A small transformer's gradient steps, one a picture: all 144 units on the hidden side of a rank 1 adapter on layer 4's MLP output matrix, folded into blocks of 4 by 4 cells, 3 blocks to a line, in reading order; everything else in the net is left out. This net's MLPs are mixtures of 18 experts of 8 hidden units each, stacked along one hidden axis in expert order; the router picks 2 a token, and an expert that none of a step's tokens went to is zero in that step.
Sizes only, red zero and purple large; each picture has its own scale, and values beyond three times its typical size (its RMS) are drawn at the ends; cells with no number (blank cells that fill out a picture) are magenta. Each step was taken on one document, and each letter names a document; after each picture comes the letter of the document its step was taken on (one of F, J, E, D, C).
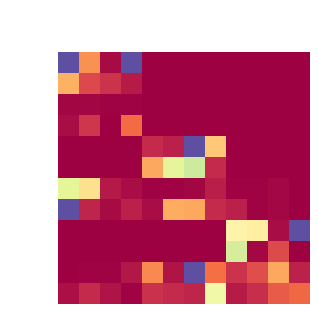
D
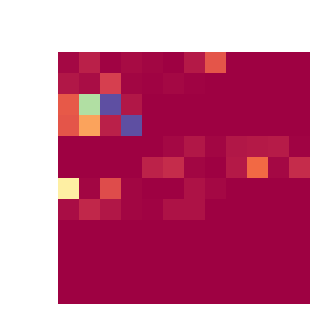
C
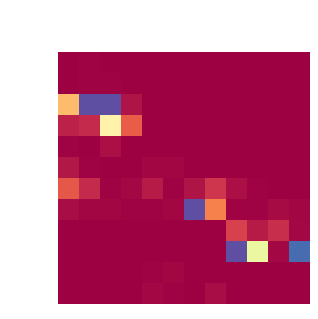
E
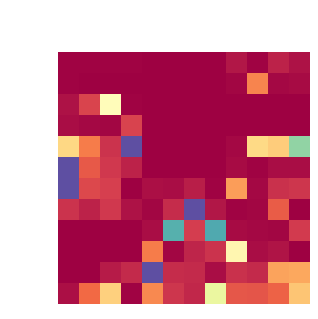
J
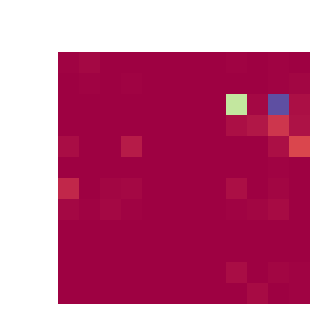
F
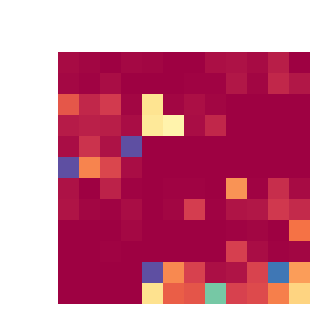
J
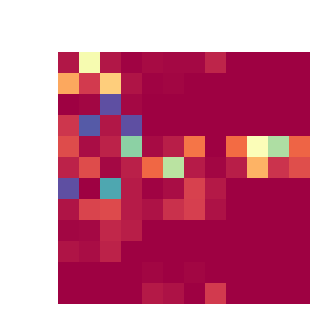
C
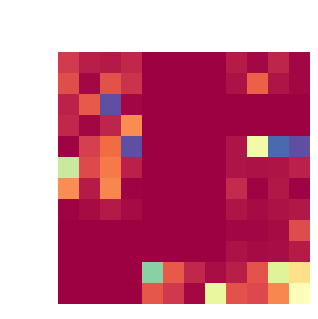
J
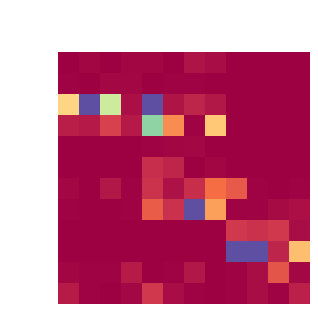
E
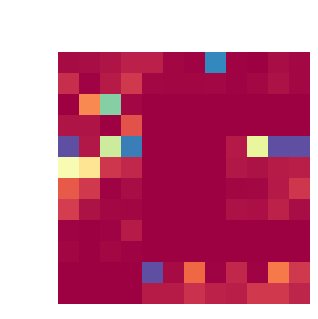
J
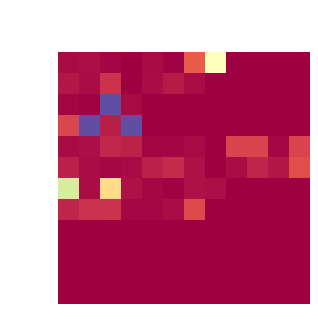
C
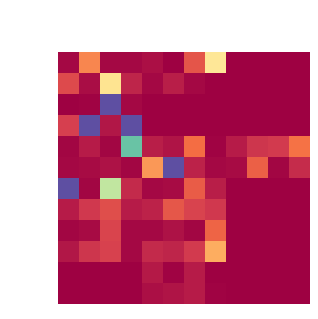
C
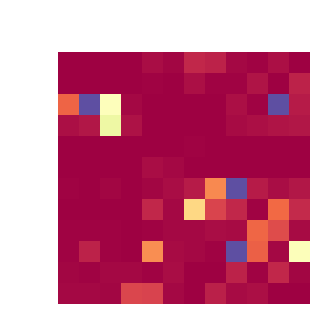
E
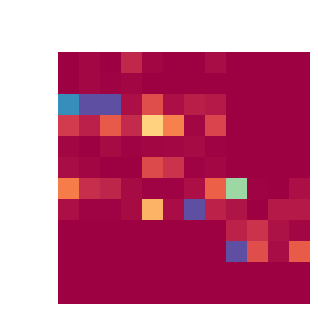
E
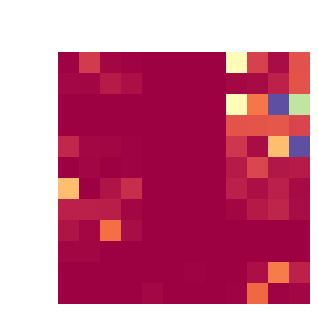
F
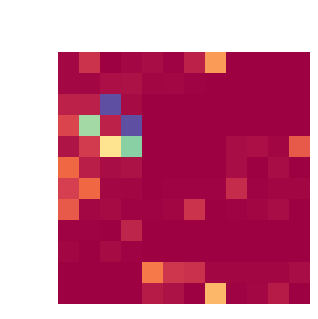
J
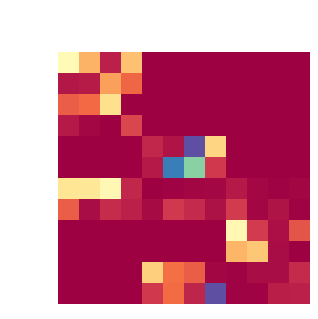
D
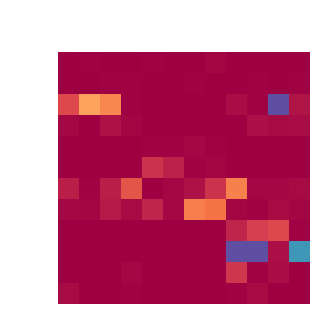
E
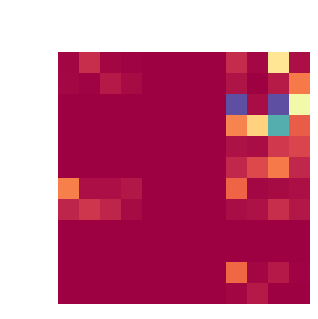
F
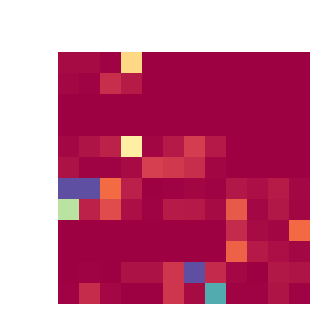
D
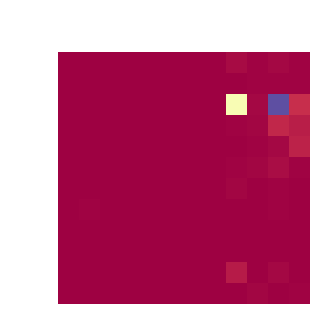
F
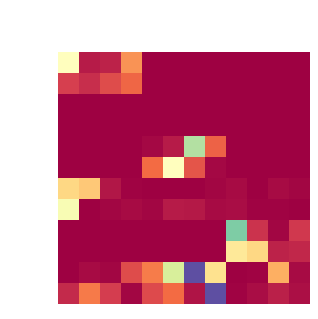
D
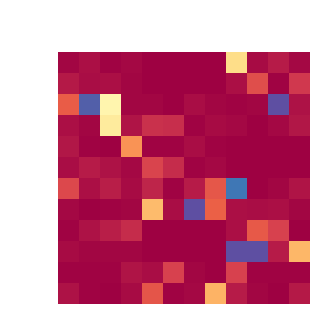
E
